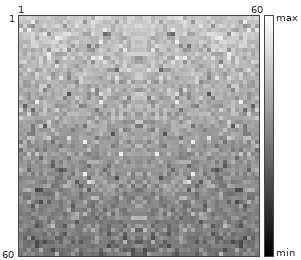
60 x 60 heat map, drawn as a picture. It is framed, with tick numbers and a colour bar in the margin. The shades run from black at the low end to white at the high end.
Odd rows or columns: none. Mirror symmetry: left to right. Slope: up to the top. Histogram: bell-shaped.
